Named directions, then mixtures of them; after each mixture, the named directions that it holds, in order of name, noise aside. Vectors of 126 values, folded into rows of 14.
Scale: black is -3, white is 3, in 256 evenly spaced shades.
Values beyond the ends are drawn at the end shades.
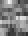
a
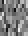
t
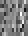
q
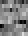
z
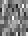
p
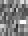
t, z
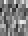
p, t, z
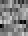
z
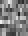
a, p, z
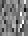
q, t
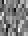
t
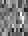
a, q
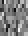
t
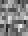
a, t, z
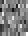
p, t, z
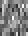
p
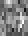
a, q, t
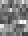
z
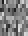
t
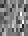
q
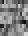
q, t, z
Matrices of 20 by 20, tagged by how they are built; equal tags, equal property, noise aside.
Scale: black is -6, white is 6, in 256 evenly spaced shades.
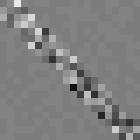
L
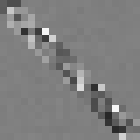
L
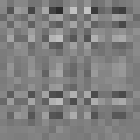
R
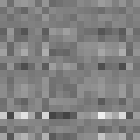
R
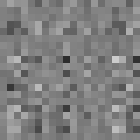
R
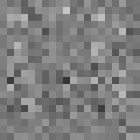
R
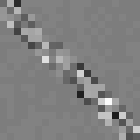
L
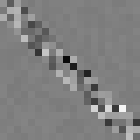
L
